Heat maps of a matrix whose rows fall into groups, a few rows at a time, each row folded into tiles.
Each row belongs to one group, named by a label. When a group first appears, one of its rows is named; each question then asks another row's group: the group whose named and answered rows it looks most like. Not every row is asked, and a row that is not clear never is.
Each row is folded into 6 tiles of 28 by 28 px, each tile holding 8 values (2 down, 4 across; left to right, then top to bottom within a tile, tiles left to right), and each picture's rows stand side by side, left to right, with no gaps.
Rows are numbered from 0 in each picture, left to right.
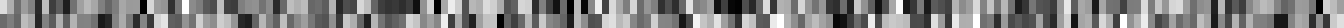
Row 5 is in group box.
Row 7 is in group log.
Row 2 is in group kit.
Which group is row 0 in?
log
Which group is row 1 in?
box
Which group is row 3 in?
kit
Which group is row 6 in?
box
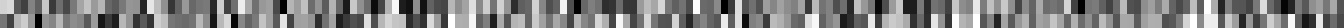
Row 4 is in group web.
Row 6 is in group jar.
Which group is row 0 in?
log
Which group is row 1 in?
box
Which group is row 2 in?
box
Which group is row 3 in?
jar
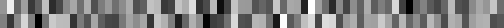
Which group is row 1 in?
web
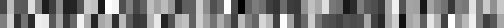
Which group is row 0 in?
kit
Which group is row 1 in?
jar
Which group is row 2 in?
box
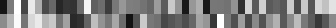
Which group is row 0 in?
jar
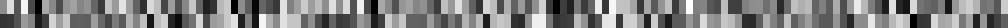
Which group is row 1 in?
box
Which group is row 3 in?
kit
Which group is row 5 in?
box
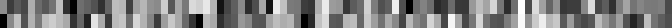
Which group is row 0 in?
jar
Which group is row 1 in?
kit
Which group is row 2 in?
jar
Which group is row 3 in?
jar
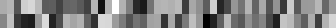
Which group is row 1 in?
log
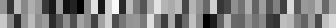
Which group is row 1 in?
log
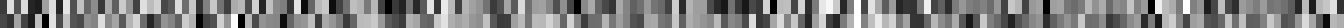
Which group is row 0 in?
web
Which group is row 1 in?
web
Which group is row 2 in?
kit
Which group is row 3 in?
jar
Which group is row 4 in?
kit
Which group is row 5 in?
jar
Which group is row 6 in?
log
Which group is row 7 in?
web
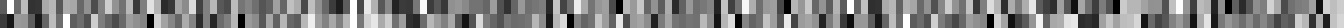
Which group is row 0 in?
web
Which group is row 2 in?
jar
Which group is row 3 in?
box
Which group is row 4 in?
box
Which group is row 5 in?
web
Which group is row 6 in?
box
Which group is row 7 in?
log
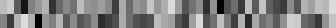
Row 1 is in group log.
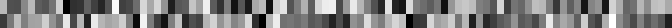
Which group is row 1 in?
kit
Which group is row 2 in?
box
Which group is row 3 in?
kit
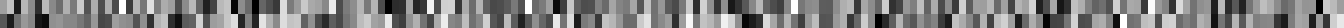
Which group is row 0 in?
log
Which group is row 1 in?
box
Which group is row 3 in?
web
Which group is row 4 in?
jar
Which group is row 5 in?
log
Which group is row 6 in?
web
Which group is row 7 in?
log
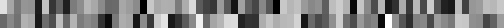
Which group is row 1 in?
box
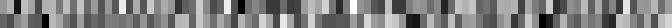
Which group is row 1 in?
jar
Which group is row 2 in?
box
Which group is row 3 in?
log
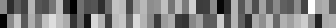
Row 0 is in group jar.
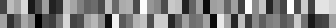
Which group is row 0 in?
web
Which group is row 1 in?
log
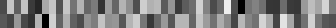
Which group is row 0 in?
web
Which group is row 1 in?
jar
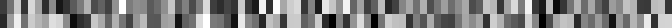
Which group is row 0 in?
jar
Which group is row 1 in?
kit
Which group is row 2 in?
web
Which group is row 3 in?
web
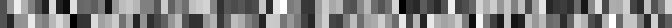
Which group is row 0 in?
box
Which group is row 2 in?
jar
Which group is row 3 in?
kit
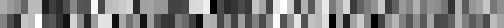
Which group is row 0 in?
kit
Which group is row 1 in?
kit
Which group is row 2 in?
log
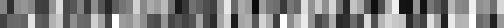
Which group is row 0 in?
box
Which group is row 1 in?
box
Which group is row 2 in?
box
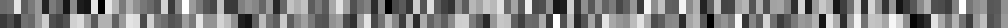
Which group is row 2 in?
log
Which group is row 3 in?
web
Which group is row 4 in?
web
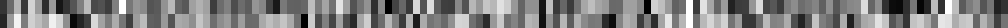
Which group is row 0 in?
jar
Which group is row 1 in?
jar
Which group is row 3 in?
log
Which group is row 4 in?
jar
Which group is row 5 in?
kit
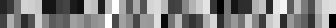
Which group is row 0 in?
kit
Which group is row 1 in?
kit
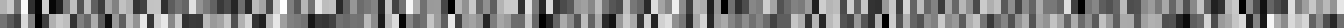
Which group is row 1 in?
kit
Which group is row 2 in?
box
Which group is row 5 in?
web
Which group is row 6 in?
jar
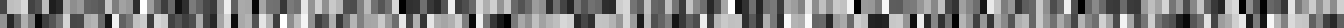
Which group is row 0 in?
web
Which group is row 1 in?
box
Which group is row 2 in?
jar
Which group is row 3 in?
jar
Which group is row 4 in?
box
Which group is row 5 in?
log
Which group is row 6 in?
jar
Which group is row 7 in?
box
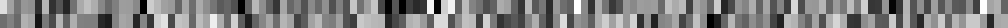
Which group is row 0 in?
log
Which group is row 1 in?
jar
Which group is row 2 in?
kit
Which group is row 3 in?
box
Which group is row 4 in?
log
